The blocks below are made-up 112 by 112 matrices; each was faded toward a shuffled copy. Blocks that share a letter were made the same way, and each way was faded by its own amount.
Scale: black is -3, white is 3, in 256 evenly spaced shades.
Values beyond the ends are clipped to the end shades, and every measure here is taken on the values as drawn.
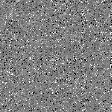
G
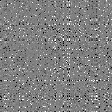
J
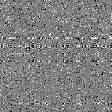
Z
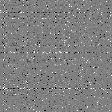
J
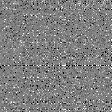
Z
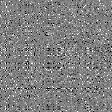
Z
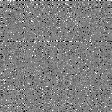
Z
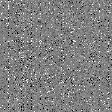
G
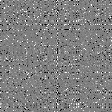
J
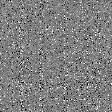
G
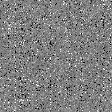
G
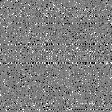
Z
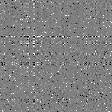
J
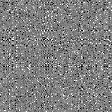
Z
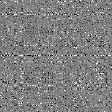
Z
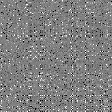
J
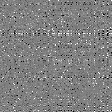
J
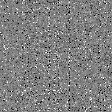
G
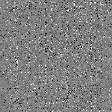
G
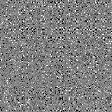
Z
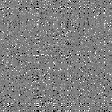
J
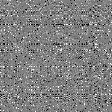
Z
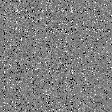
G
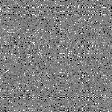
Z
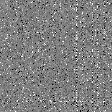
G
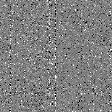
G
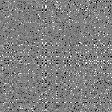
J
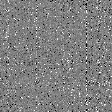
G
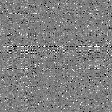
Z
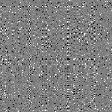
J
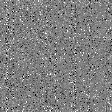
G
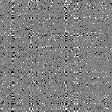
J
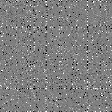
J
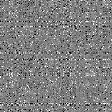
Z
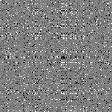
J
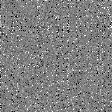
G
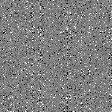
G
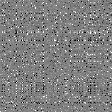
J
